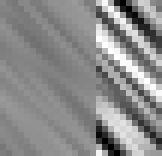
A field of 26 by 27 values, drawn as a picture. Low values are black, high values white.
Neither half mirrors the other. The left part is calmer, up to a seam about 60% of the way across. There is no overall slope.
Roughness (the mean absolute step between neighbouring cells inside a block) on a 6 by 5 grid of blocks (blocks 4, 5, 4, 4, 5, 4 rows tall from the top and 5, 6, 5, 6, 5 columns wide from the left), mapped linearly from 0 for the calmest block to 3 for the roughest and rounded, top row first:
0 0 0 3 2 / 0 0 0 2 2 / 0 0 0 2 2 / 0 0 0 1 2 / 0 0 0 1 2 / 0 0 0 2 1
